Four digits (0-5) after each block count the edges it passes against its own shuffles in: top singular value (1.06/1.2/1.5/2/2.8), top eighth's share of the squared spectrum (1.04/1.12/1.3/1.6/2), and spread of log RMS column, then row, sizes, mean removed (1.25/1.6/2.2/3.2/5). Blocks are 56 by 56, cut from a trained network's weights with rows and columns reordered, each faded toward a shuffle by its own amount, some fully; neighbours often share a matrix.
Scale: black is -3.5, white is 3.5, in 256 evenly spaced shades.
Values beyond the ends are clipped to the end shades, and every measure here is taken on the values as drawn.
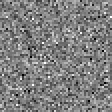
0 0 0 0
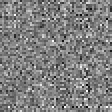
3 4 2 2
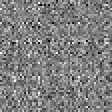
4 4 1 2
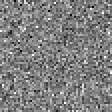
2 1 0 0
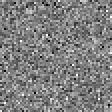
0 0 0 0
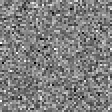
0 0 0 0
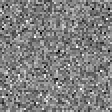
0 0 0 0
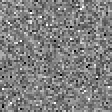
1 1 0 0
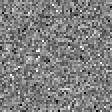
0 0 0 0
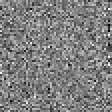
3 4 2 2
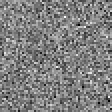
1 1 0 0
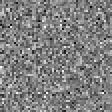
3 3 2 1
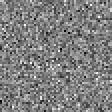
1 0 0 0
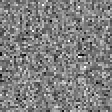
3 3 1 1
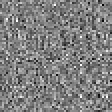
4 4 2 2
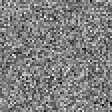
1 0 0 0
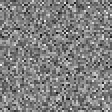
3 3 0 1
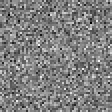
2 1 0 0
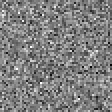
1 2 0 0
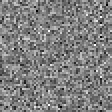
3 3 1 0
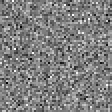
1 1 0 0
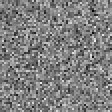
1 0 0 0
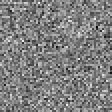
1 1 0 0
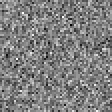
3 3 0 0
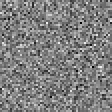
1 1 0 0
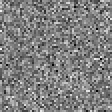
1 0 0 0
